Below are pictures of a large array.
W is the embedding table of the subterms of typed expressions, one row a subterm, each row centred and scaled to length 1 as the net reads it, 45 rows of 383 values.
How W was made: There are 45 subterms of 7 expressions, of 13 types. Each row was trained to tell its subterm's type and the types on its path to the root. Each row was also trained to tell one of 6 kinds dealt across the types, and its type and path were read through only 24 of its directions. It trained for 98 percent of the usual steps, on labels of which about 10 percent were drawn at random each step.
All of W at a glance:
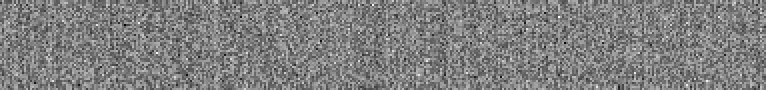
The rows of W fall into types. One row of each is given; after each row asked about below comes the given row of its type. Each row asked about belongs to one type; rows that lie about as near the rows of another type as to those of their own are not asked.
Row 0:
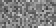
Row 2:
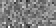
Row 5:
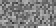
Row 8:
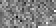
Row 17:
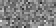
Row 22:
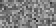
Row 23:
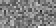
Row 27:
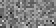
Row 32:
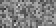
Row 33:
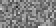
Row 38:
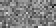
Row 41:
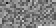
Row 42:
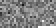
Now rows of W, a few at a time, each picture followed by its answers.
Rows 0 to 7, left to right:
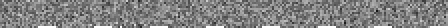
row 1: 0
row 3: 5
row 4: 42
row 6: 27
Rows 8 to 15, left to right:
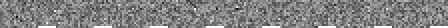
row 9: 32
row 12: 27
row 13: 38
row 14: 5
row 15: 5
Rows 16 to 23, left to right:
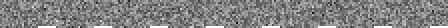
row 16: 32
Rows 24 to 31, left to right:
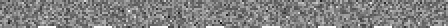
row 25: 33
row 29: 0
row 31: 42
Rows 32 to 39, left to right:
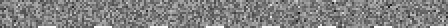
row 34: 41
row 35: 32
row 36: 17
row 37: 27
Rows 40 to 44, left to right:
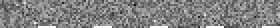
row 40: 22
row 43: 42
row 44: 38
